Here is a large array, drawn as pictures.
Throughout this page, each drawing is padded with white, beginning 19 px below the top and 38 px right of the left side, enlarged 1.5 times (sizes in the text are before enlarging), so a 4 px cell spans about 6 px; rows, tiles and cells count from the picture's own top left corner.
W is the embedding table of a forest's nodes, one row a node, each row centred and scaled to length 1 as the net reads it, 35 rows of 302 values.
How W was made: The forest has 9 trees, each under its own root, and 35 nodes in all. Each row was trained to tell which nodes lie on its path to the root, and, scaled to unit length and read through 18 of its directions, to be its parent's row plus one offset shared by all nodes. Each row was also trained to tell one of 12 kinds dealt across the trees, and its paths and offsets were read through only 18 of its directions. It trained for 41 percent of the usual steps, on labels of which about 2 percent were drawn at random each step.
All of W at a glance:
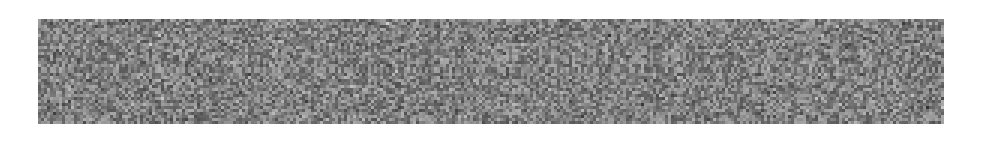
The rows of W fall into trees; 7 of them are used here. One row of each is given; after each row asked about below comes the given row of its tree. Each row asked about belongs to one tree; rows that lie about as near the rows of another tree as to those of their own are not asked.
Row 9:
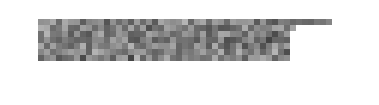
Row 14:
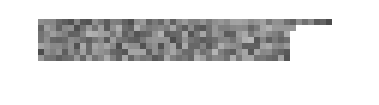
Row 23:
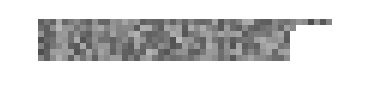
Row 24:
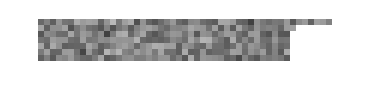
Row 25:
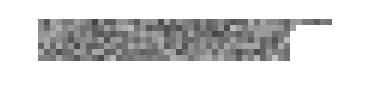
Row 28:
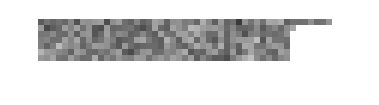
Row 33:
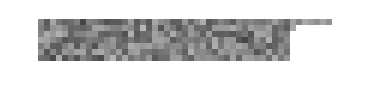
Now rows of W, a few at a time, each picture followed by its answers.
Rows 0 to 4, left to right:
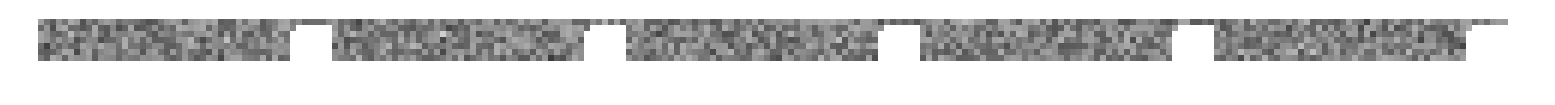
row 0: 23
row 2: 14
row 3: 25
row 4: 24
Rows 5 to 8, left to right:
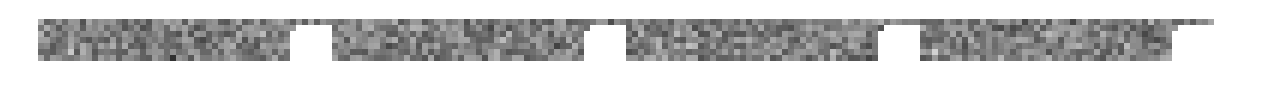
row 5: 14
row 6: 25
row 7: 14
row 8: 24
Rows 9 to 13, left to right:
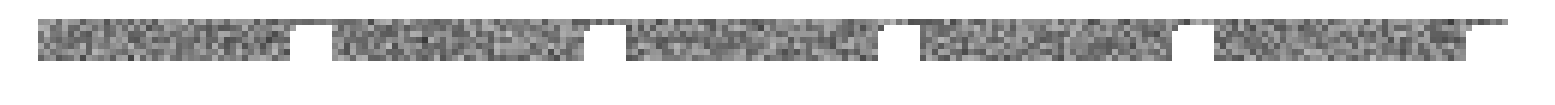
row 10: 28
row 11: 23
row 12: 24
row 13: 24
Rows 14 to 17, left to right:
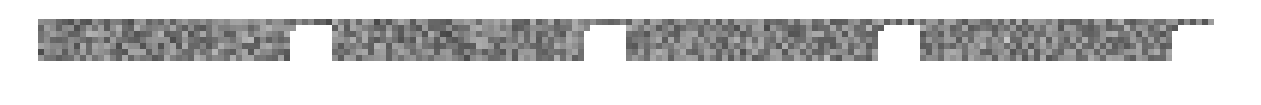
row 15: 23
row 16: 9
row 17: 9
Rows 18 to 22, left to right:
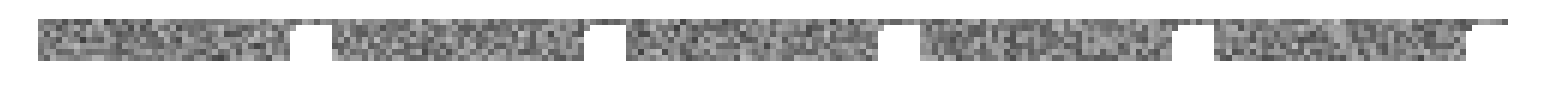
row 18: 14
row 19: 25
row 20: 24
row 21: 28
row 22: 33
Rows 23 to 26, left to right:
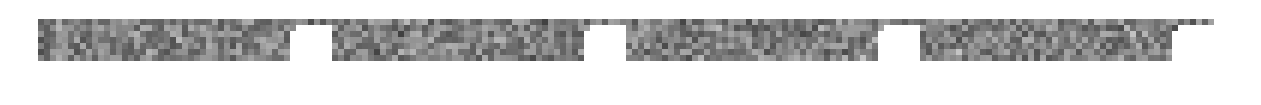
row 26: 9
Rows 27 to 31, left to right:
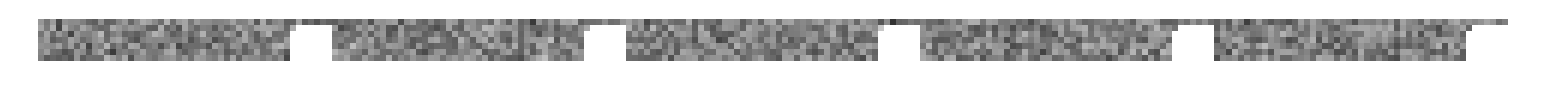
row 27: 25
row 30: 28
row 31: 23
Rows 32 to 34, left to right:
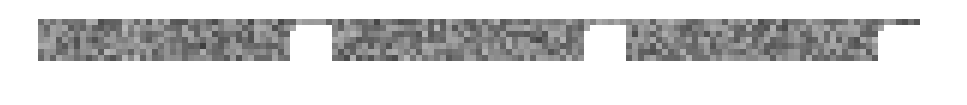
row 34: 25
